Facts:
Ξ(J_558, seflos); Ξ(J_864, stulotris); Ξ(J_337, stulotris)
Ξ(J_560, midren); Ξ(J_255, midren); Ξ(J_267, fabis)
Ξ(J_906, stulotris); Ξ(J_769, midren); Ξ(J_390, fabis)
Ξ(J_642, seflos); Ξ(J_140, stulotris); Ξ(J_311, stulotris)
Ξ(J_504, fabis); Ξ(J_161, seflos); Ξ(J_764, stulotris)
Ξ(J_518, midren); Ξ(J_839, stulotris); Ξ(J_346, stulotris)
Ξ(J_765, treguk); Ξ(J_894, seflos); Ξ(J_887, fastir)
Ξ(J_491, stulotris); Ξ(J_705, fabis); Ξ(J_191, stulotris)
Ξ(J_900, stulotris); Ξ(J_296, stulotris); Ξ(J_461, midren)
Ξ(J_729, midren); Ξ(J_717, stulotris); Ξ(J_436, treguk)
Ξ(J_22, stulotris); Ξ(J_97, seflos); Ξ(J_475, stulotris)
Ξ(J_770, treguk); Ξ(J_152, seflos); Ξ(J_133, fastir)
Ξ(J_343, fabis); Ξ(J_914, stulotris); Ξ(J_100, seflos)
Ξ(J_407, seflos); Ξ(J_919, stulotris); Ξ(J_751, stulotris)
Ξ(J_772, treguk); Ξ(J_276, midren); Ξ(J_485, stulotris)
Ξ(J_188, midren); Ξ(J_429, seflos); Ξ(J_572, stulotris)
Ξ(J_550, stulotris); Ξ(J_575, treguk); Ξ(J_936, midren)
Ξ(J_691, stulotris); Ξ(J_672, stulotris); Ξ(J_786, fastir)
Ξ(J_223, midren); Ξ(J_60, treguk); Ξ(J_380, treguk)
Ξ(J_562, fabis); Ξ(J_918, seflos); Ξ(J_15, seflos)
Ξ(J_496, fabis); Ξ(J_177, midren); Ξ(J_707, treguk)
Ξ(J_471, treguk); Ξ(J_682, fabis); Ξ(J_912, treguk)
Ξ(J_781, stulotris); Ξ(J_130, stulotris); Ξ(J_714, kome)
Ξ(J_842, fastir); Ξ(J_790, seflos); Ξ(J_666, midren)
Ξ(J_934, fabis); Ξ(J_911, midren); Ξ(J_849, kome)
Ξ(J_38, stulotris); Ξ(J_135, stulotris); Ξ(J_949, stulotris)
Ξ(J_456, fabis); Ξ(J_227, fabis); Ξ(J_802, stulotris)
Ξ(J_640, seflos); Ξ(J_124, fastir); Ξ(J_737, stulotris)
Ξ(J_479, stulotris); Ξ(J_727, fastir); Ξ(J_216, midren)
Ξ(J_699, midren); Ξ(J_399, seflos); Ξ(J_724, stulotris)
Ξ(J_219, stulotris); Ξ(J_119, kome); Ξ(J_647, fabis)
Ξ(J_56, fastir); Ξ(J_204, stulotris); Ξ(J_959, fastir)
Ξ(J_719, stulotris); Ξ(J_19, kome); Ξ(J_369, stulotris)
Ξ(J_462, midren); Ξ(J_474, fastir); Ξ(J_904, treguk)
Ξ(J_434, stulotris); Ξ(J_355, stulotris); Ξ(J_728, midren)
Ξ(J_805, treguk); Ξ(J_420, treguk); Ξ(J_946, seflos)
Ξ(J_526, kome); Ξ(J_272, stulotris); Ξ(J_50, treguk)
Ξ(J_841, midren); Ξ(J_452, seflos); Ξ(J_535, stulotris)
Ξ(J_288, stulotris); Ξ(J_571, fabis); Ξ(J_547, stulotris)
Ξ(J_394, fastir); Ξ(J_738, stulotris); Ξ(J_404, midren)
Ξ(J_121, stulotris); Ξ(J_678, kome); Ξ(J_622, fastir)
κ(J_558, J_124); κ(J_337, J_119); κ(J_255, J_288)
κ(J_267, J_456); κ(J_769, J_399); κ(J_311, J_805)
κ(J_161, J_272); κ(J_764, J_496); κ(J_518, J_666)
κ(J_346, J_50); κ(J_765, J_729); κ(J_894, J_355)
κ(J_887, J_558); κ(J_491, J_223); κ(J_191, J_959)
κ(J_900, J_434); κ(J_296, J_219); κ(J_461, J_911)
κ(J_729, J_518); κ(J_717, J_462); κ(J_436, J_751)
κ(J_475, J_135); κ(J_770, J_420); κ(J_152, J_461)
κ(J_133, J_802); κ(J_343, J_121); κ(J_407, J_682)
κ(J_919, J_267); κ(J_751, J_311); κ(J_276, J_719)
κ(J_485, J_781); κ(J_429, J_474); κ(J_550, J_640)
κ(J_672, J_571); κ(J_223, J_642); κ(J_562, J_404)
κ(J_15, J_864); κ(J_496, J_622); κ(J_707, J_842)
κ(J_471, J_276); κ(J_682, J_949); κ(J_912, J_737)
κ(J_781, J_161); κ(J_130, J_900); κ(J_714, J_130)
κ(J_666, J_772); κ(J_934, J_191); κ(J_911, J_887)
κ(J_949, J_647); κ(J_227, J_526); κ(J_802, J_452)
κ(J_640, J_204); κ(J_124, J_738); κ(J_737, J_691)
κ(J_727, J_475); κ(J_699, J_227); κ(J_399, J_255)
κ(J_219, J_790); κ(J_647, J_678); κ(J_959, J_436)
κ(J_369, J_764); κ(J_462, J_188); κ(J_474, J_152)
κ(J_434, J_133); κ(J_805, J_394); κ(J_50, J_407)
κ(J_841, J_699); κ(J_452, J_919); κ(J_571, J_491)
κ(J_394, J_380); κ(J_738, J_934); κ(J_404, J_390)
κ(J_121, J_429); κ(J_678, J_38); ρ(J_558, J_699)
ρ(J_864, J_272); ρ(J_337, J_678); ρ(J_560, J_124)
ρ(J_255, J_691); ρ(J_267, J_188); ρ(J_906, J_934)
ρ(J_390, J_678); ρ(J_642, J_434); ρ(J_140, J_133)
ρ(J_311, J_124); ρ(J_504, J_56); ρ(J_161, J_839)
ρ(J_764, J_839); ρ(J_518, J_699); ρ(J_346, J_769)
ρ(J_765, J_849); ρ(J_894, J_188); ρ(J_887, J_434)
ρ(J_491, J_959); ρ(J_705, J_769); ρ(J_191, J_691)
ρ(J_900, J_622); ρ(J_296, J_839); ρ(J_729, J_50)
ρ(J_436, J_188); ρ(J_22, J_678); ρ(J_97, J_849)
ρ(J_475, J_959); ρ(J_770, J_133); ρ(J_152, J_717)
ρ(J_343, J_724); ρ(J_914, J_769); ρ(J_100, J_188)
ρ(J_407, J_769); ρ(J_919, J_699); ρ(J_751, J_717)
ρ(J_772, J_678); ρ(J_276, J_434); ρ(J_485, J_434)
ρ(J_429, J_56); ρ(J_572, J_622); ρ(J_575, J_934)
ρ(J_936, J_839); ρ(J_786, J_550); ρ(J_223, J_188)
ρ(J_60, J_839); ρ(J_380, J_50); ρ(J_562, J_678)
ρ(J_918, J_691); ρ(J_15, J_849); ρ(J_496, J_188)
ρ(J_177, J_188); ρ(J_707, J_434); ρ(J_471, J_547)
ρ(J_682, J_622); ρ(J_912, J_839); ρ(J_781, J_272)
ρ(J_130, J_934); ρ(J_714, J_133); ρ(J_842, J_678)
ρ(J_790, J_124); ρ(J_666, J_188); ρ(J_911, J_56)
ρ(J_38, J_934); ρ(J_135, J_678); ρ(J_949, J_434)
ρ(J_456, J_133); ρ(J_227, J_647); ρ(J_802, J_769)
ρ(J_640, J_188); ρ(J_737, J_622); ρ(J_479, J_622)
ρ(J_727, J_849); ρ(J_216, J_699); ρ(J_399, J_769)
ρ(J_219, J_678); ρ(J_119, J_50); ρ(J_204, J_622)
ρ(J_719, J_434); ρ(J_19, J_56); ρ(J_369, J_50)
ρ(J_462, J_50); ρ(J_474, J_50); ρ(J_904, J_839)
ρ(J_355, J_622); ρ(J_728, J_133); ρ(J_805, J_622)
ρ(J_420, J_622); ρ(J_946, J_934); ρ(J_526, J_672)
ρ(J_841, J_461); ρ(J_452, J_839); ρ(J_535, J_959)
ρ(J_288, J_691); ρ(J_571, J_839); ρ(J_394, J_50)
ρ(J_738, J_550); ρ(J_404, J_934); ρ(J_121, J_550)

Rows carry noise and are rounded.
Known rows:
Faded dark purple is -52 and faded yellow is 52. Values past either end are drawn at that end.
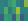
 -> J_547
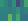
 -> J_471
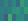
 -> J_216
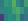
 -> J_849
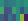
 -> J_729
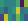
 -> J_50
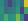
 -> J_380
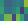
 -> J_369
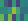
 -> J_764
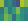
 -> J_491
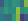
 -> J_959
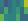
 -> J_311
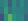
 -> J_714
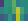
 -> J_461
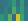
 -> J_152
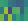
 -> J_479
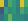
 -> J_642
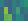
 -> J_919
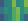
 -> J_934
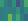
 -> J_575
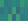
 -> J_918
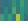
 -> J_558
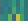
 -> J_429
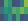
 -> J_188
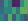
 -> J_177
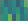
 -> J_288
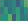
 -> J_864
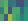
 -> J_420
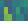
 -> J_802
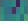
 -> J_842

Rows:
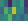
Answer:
J_452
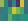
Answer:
J_571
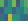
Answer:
J_707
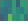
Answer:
J_705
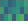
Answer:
J_462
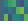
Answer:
J_678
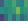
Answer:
J_699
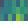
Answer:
J_911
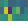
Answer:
J_900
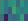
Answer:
J_518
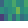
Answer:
J_769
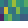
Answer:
J_434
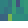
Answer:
J_227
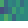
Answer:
J_407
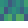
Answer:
J_119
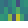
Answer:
J_121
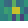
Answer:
J_839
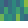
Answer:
J_191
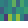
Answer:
J_887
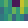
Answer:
J_223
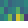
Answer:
J_474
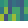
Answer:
J_805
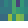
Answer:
J_343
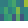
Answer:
J_272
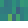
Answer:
J_399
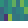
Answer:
J_276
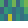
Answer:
J_485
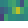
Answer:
J_647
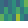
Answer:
J_738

